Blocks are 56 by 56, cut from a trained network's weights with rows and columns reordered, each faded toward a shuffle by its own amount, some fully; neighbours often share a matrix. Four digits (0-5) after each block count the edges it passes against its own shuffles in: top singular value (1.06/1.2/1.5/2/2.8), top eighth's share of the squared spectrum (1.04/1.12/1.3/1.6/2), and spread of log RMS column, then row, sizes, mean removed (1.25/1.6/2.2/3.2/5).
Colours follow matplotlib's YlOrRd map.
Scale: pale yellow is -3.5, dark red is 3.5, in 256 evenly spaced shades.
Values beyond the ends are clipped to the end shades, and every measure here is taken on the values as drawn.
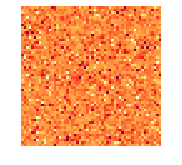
0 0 0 0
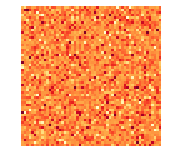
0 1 0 0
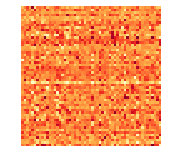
3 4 3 2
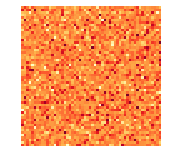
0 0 0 0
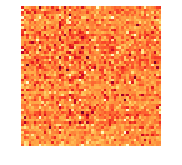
2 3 2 0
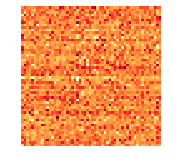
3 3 2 1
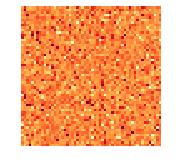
0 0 0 0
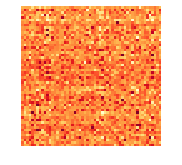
2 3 3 1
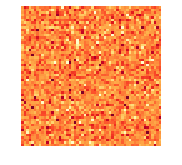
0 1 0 0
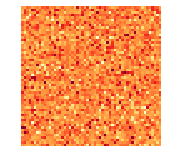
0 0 0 0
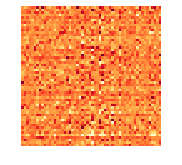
3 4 3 1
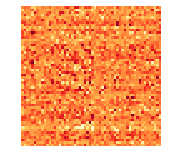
3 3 2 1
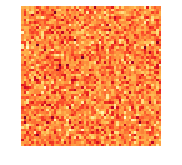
1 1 0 0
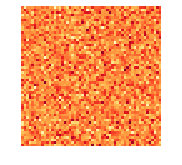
1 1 0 0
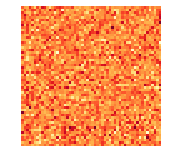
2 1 0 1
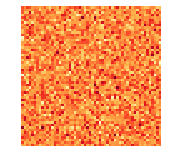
0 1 0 0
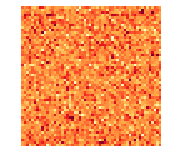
1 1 0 0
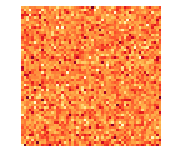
1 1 0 0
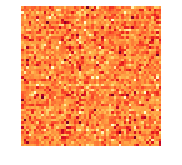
2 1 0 0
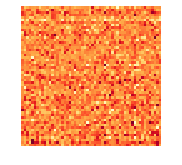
2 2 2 1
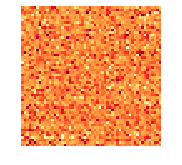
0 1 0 0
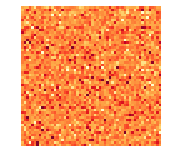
1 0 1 0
